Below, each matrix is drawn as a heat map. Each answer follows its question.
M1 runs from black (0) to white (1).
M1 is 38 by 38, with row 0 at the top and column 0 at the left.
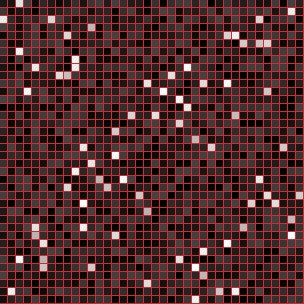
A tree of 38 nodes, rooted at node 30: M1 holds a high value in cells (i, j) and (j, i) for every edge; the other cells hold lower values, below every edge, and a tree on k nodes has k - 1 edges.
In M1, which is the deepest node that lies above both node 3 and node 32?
5
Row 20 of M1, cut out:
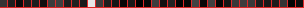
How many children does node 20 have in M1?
0
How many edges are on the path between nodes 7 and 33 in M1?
7
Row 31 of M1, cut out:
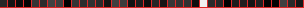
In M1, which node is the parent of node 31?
25
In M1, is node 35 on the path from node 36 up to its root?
no
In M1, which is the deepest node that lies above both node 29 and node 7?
4
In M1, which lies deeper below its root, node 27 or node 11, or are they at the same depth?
node 27
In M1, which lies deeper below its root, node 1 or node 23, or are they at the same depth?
node 1
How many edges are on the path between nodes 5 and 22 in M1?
2
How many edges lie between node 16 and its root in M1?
5
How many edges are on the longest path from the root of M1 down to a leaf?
5
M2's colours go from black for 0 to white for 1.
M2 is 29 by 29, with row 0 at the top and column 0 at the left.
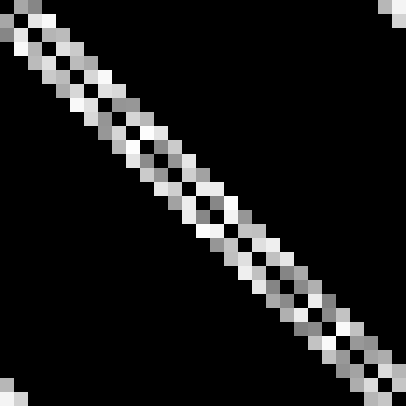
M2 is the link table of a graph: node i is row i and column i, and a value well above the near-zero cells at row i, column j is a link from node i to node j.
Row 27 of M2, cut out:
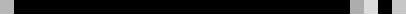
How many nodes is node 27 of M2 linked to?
4
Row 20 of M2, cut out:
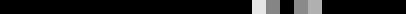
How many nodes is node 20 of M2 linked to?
4
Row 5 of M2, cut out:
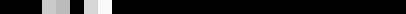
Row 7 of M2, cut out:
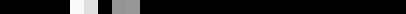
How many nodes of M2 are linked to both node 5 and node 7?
1
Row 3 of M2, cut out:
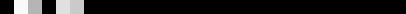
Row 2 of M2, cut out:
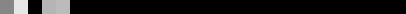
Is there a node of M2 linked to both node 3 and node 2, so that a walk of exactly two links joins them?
yes
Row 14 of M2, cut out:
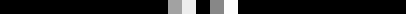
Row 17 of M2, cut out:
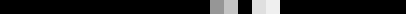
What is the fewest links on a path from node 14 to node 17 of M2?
2
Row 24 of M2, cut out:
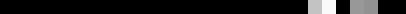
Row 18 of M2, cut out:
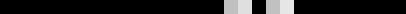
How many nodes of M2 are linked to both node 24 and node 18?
0
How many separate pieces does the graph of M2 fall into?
1
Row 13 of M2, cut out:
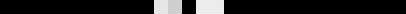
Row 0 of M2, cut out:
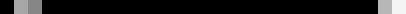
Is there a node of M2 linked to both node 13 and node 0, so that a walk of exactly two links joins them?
no
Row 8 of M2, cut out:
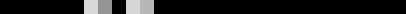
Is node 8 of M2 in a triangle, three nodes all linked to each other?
yes
